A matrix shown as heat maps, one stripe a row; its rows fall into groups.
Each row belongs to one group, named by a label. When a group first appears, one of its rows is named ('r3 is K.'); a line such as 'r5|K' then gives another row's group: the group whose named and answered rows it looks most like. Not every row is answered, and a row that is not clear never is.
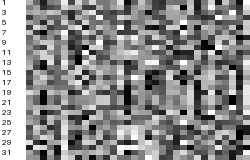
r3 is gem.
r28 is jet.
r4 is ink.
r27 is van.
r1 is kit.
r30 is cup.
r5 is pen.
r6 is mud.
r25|pen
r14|kit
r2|mud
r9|jet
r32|pen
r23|mud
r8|van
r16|jet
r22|gem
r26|cup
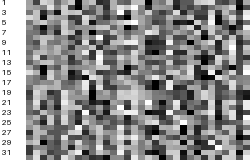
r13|jet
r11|jet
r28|van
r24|pen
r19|cup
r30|ink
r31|mud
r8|jet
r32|pen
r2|van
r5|cup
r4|gem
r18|jet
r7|pen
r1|jet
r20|cup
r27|mud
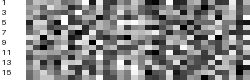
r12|ink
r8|gem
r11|jet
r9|ink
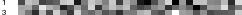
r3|pen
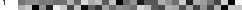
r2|pen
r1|mud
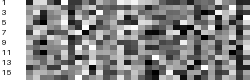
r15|jet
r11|kit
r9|kit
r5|kit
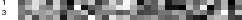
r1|jet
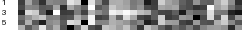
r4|jet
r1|ink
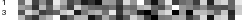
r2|pen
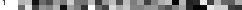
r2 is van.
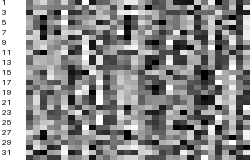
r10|cup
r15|van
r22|pen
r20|van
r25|jet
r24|ink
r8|gem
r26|cup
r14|gem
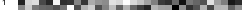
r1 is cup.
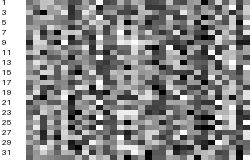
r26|van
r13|gem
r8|van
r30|cup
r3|kit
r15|cup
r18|ink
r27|pen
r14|pen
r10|jet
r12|ink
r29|van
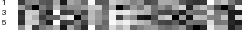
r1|ink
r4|mud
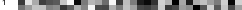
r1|mud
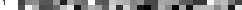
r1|ink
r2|mud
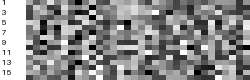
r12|jet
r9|kit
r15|gem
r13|van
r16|ink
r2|cup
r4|ink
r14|van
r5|gem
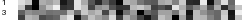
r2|kit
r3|mud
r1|gem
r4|mud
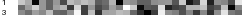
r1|gem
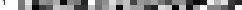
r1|van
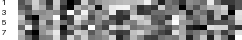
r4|kit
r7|kit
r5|pen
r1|cup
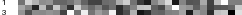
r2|pen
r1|gem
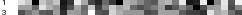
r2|van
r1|gem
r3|ink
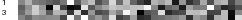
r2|cup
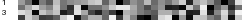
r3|gem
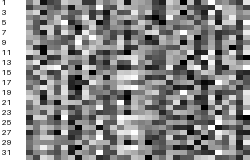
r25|ink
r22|jet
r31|ink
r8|gem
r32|jet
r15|cup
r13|gem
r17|van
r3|gem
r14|jet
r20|gem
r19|pen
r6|jet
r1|mud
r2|ink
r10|kit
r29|mud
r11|gem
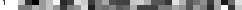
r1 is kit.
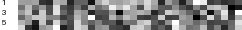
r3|pen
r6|kit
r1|cup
